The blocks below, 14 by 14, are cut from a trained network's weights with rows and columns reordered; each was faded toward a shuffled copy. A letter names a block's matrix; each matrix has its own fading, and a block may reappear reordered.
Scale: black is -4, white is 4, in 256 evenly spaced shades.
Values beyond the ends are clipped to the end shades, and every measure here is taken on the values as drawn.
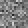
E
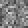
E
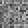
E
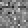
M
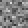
E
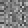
E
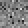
M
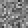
E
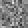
E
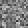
E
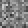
E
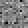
M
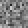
E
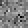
M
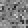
M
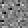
M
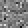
M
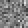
E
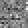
M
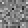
M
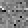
M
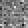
M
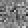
M
